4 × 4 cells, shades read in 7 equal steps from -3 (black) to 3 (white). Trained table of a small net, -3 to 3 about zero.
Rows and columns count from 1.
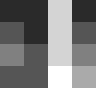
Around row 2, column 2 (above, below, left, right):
-2 -1 -1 2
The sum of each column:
-4 -6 9 -2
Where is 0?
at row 3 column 1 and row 3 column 4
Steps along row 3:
down up down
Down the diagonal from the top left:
-2 -2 2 1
